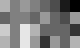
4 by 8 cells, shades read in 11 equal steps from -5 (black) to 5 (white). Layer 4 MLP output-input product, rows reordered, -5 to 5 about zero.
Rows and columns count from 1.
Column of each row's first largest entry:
1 5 3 3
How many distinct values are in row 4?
6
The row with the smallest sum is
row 1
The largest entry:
4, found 2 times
